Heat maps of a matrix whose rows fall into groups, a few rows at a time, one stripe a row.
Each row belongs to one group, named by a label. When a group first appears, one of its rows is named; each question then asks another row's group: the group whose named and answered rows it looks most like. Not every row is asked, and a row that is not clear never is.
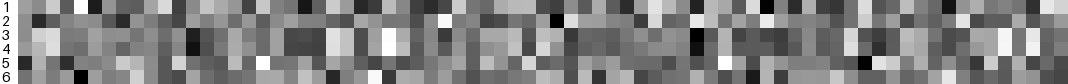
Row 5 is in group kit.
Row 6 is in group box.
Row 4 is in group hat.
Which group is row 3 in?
hat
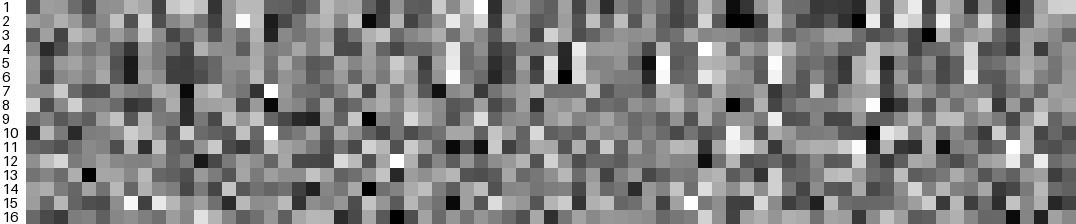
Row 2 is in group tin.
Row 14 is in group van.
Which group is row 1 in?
tin
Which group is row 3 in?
box
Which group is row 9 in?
van
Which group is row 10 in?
kit
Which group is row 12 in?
hat
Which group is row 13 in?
box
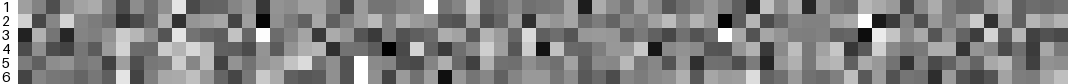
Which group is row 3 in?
kit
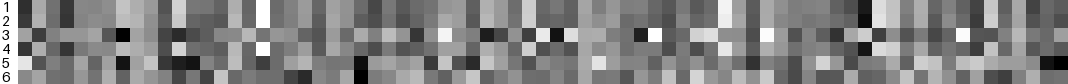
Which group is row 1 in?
kit
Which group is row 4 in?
kit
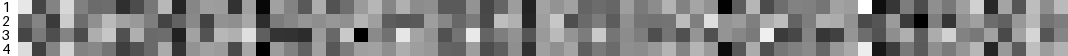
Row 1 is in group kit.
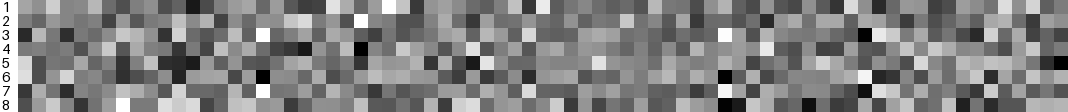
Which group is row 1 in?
hat
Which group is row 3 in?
kit
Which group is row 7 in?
kit
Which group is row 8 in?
tin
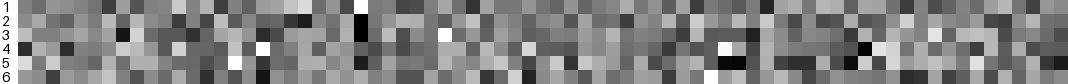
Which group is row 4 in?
kit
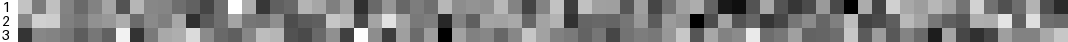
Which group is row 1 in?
tin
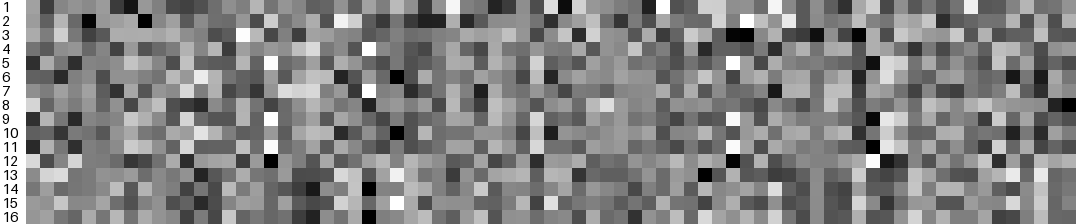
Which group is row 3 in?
tin
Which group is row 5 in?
kit
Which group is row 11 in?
kit
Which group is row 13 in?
hat
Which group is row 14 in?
van
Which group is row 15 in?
hat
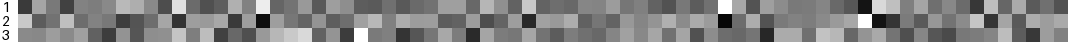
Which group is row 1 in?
kit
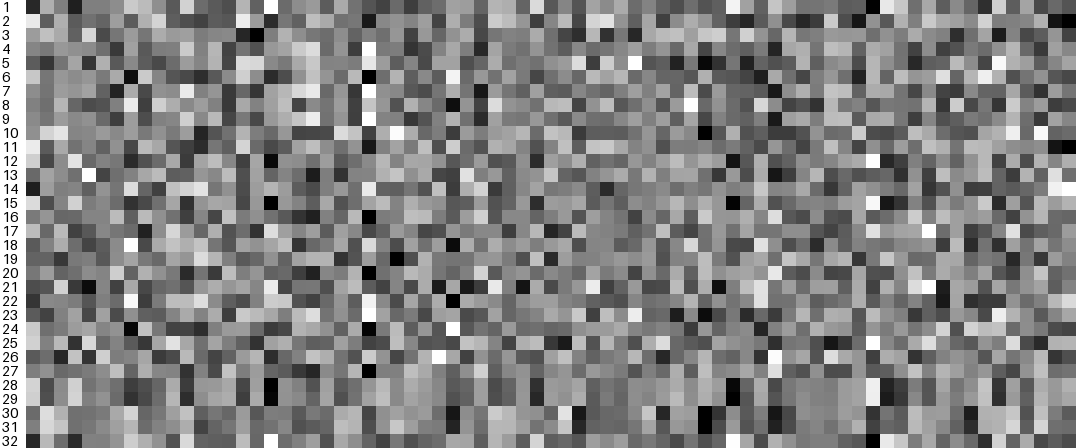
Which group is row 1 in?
kit
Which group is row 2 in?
tin
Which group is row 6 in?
tin
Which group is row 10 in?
hat
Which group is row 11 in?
tin
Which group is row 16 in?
van
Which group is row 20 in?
van
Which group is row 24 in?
tin
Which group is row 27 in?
van
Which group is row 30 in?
hat
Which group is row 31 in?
hat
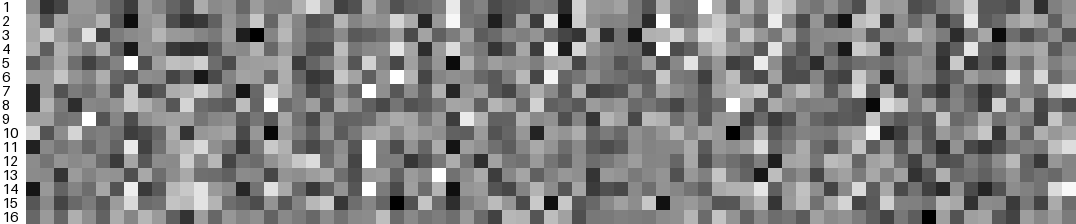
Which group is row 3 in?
van
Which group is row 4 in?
hat
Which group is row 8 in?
kit
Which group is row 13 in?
box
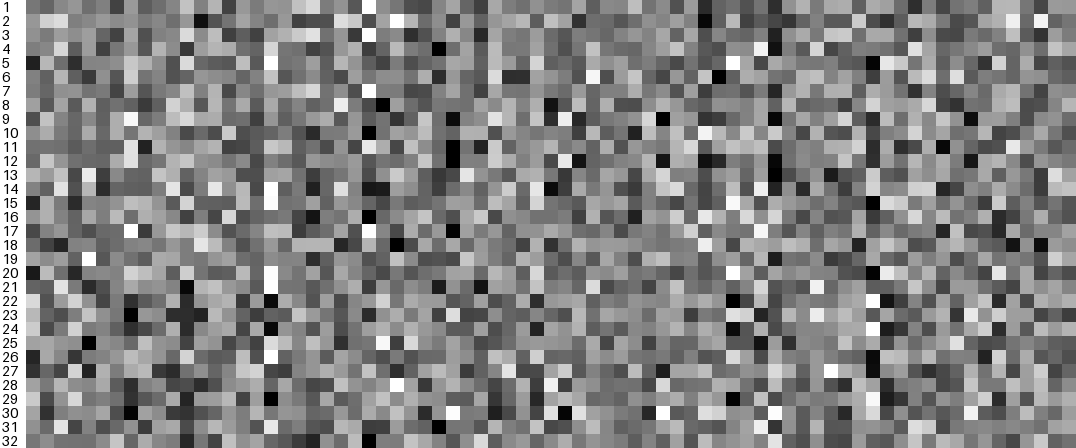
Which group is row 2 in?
hat
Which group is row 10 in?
van
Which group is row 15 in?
kit
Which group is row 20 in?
kit
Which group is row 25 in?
box
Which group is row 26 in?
kit
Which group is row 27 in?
box
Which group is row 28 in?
hat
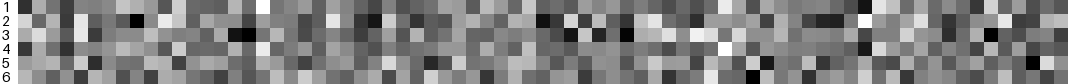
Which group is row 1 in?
kit
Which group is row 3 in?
van
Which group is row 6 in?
box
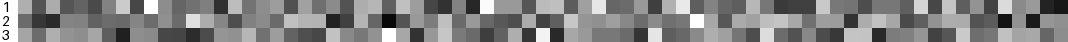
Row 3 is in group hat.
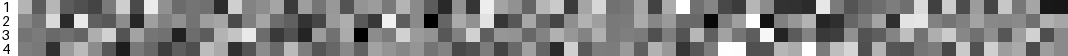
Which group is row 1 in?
tin
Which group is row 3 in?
van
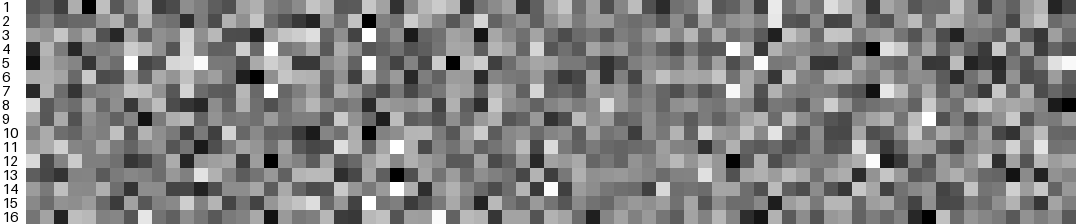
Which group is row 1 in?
box
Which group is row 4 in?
kit
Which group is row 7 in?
kit
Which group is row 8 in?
tin
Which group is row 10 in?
van
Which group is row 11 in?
hat
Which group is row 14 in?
hat
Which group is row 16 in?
box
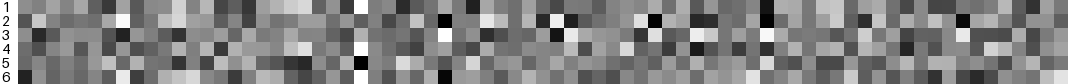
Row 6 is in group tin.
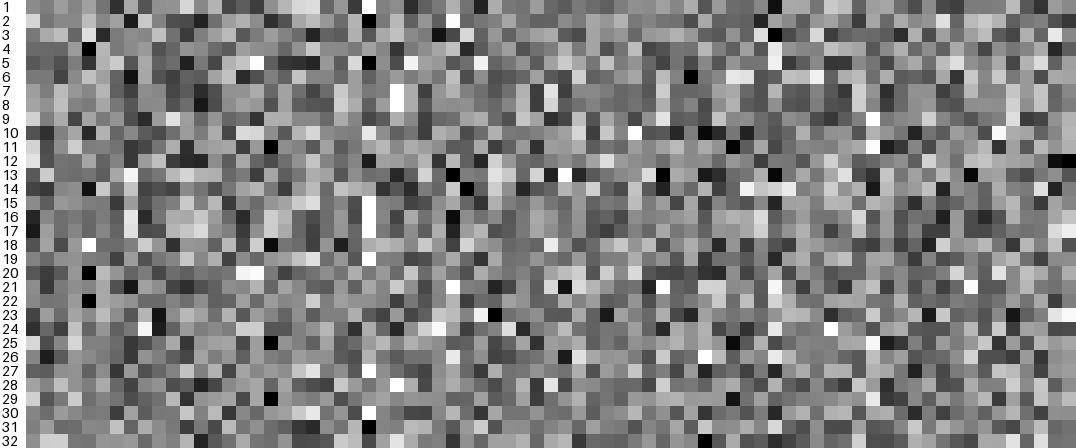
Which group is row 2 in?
tin
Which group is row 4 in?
box
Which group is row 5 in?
van
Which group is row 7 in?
hat
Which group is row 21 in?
hat
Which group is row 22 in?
box
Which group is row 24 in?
box
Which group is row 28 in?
hat
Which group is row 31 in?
van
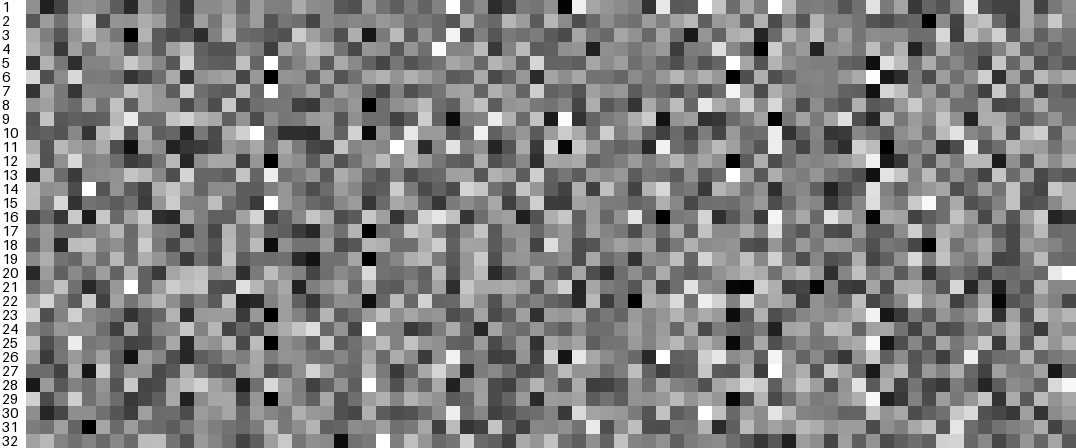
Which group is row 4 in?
box
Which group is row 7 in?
kit
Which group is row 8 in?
van
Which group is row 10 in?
van
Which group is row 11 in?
hat
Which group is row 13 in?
kit
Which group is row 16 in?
box
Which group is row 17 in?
van
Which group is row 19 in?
van
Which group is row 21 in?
tin
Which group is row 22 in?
van
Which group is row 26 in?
hat
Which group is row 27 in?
box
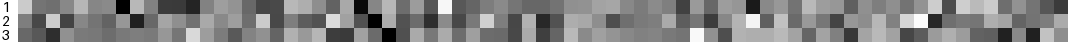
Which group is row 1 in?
tin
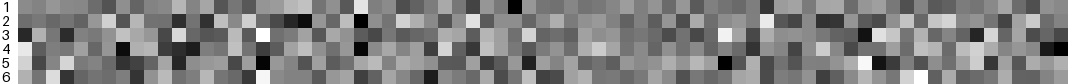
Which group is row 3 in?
kit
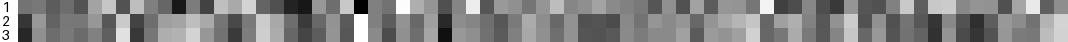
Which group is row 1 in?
van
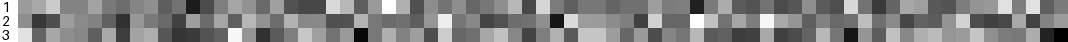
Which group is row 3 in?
tin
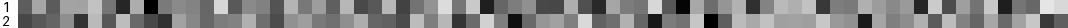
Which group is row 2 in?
box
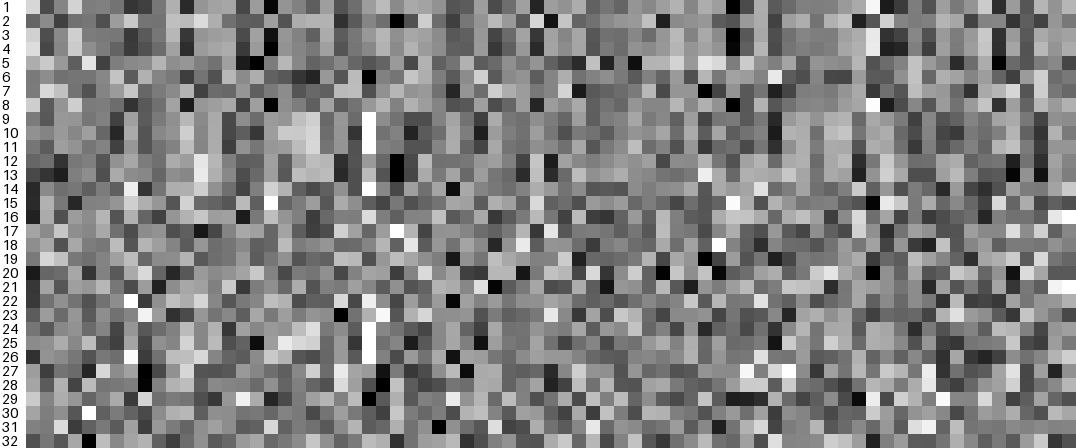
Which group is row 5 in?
van
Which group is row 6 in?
van
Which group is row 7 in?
hat
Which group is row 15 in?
kit
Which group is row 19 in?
hat
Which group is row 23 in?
box
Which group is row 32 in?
box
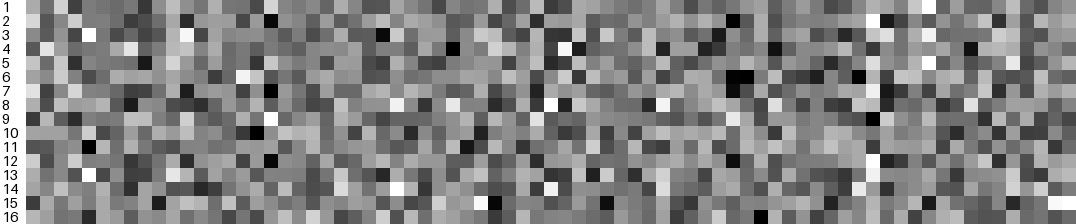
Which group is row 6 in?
tin
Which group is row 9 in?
kit
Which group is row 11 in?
box
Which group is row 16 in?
box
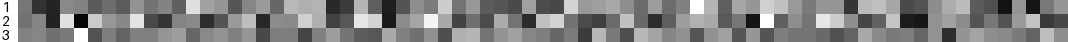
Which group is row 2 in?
box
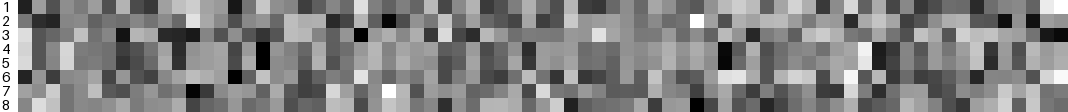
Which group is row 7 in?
hat
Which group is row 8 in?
hat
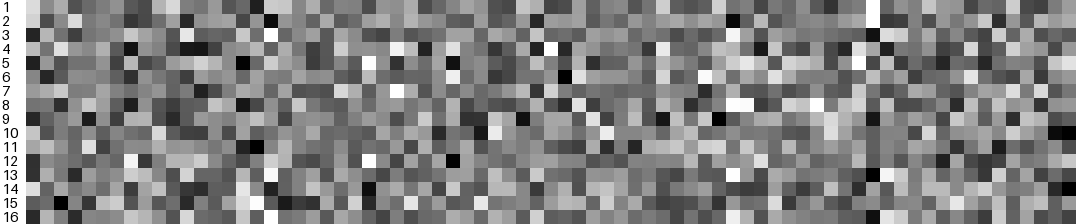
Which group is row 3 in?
kit
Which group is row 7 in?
hat
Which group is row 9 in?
box
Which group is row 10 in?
tin
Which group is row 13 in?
kit
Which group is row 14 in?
tin
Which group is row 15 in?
van
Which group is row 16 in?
kit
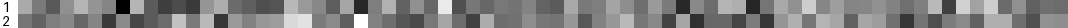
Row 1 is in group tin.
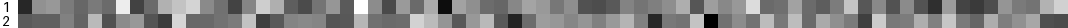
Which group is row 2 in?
box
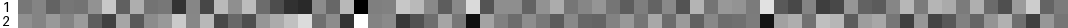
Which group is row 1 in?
van
